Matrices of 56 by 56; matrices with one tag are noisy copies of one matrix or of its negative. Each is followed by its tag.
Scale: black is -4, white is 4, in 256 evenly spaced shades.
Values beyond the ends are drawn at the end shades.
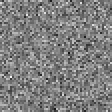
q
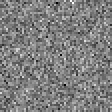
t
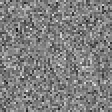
t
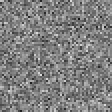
q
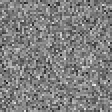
t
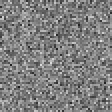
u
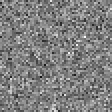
q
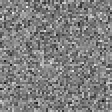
u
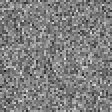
t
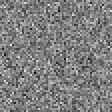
t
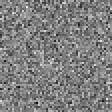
u
